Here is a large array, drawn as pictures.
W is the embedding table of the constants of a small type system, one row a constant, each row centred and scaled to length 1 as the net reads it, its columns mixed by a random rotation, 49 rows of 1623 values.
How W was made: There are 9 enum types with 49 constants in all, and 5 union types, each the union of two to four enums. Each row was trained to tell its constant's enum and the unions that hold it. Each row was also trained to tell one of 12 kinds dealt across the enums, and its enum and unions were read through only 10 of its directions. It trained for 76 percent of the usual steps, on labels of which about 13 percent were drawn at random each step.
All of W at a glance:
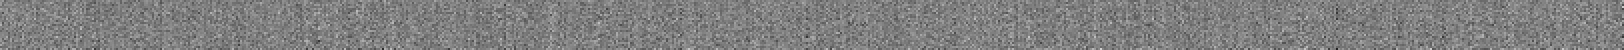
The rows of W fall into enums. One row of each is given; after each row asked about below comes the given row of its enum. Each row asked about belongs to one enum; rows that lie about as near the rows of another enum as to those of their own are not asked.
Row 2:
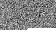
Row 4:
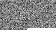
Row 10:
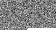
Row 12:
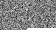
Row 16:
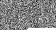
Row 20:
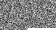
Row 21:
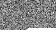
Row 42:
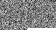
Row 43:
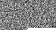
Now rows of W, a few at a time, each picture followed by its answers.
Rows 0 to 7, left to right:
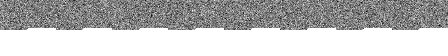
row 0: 43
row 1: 21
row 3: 20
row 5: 12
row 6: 43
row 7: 12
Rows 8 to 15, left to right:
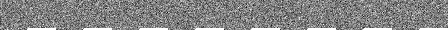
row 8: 42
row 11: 42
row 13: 12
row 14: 21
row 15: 4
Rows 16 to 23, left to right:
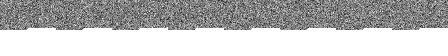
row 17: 21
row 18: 42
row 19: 16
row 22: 20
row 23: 2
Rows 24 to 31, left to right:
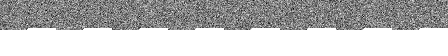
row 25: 10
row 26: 21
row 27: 16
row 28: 12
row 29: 16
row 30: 21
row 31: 10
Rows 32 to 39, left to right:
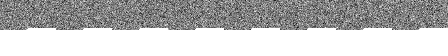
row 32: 43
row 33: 2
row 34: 10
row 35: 43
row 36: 16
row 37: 16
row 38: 20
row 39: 12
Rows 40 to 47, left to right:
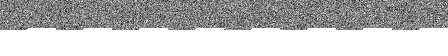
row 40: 43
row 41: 20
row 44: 10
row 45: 20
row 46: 21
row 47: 42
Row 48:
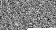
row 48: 2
